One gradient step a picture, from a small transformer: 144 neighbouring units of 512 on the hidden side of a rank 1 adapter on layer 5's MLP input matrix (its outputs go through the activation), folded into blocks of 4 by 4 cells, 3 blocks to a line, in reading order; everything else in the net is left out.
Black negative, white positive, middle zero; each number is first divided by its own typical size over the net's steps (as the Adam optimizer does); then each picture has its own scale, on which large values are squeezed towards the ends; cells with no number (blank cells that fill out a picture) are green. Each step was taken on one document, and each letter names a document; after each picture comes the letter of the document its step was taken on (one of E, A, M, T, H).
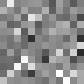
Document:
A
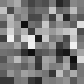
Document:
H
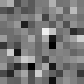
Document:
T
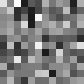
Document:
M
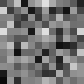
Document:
M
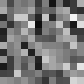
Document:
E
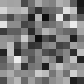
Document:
M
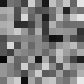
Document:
M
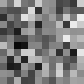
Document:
E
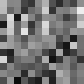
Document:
H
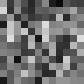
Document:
H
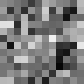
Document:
H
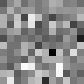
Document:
A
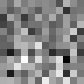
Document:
A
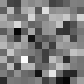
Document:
A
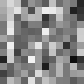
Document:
M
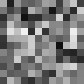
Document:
H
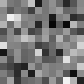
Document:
E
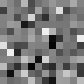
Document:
T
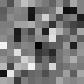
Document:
T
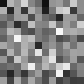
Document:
M
